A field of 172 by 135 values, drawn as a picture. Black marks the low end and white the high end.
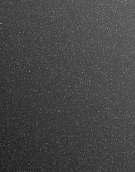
Ninth with the highest average: top right. Stripes: none. Ninth with the lowest average: bottom left. Odd rows or columns: none. Slope: up to the top right.
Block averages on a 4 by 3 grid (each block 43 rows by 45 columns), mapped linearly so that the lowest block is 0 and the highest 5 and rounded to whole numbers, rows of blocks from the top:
3 4 5 / 2 3 4 / 1 2 3 / 0 1 2
